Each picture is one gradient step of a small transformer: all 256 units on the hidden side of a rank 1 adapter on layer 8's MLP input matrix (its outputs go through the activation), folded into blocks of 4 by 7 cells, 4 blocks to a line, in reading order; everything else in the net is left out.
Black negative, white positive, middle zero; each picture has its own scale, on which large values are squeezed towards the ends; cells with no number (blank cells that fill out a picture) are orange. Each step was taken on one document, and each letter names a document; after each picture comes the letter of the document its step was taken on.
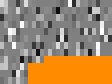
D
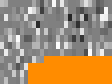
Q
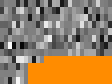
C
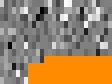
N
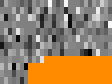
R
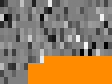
R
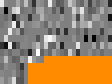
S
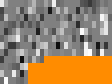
Q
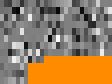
C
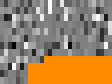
N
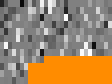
R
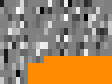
D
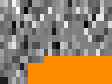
N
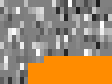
D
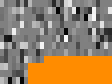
D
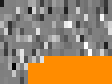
R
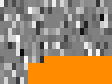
Q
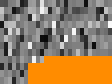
R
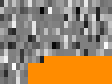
N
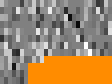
R
